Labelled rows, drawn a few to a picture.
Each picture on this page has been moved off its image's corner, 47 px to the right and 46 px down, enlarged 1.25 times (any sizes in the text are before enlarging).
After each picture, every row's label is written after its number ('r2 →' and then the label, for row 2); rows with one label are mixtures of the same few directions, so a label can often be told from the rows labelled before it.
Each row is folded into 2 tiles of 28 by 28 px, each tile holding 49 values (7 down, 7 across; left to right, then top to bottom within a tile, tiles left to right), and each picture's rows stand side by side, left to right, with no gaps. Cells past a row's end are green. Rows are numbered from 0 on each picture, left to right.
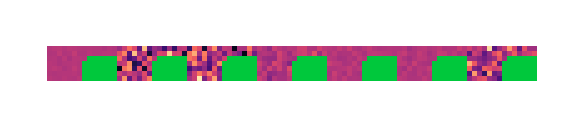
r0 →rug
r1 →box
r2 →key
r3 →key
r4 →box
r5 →key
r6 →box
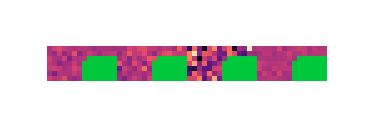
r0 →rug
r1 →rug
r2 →key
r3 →box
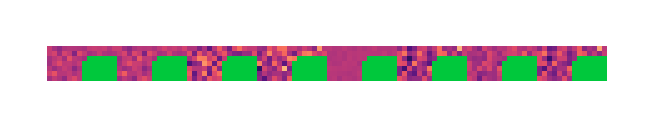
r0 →rug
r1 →rug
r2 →box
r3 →rug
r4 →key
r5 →key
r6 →key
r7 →key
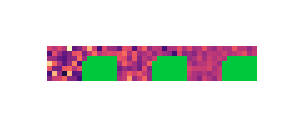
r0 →box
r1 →key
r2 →key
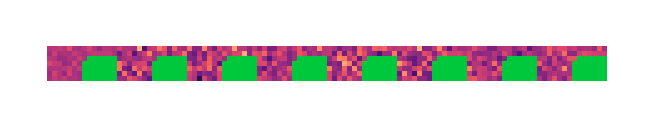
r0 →box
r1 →box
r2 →key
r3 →key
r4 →box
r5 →box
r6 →rug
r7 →rug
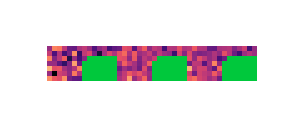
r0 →rug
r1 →key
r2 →rug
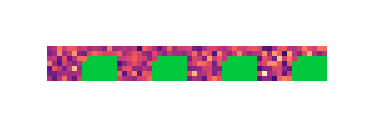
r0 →rug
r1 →box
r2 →rug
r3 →rug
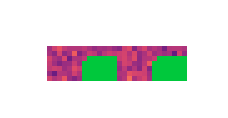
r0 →rug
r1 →key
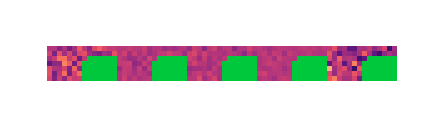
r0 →box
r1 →box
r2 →key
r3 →rug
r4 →rug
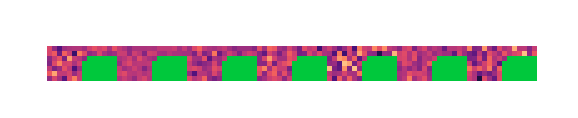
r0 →rug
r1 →rug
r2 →rug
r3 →key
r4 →box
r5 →key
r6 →key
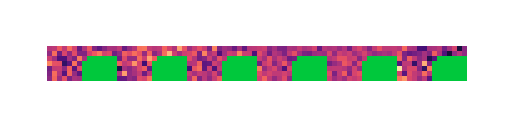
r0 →box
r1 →rug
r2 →box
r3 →rug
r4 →box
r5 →rug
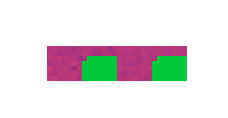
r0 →rug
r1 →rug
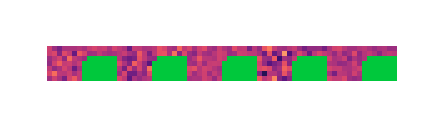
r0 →rug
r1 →key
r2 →key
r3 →rug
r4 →rug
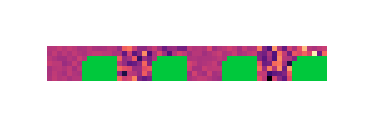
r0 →box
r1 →rug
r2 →box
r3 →key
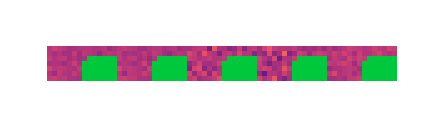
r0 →rug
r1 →rug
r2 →box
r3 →rug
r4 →rug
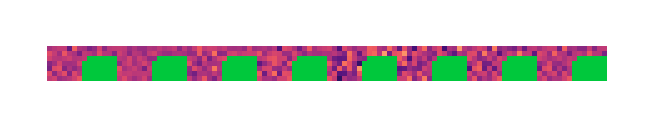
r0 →box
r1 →rug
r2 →rug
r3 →box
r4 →key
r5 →key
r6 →box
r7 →box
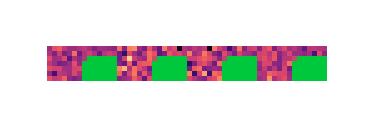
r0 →rug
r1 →key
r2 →box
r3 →key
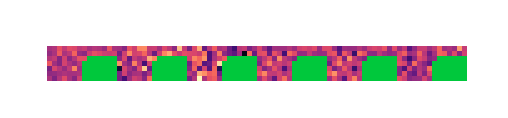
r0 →rug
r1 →rug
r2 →key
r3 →rug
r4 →rug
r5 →key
